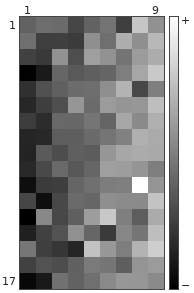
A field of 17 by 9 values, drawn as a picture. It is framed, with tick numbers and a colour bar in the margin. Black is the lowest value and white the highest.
The centre is the calmest part. Values rise toward the right. The middle right is the ninth with the highest average.
